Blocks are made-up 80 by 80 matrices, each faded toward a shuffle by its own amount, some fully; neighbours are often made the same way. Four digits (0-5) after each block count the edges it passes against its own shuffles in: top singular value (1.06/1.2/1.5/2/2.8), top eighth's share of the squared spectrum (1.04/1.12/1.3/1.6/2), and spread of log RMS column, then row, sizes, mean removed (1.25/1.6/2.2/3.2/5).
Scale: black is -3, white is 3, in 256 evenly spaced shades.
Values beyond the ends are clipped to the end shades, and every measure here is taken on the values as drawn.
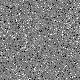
0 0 0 0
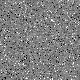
0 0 0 0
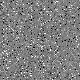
1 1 1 0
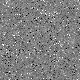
1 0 0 0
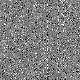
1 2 2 0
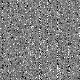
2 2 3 0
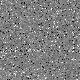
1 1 0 0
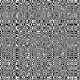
5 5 4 4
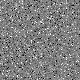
1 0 0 0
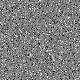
1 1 0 0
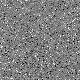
0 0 0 0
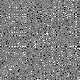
4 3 1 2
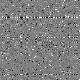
4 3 1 2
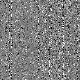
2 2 3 0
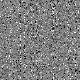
1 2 2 0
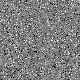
0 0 0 0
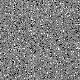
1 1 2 0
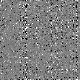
2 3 3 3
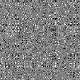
4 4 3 3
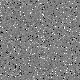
2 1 1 0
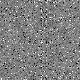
3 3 1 1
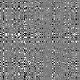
5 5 4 3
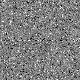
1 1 0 1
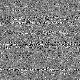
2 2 0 3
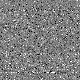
1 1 0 2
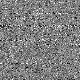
1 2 0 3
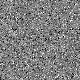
0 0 0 1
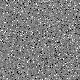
0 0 0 0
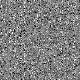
1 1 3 0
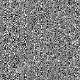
1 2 3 0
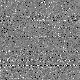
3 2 0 2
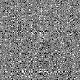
4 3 2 2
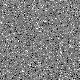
2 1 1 0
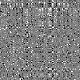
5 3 2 2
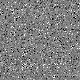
3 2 1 1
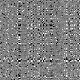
5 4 3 3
